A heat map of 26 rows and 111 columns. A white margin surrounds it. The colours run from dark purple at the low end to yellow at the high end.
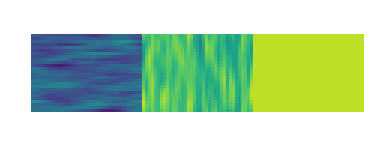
It is made of 1 by 3 panels. Panel 1,1: low, streaked across. Panel 1,2: high, streaked downward. Panel 1,3: very high, flat.
